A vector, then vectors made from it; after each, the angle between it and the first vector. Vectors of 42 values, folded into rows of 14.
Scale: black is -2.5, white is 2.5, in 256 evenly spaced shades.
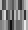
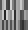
partly opposed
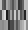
nearly parallel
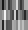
partly aligned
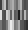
nearly opposite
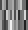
nearly opposite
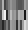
partly aligned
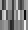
nearly parallel
